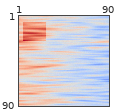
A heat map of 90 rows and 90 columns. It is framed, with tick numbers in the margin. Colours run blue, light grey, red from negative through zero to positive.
Overall the values sit about 50% of the way up the scale. In the top left lies a patch that is higher than the rest. The ninth with the highest average is the top left. The field climbs toward the left.
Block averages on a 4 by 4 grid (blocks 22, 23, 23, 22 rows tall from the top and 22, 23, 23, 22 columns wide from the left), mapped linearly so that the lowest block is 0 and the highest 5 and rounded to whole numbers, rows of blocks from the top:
5 3 1 0 | 4 2 1 1 | 3 2 1 0 | 3 2 1 0
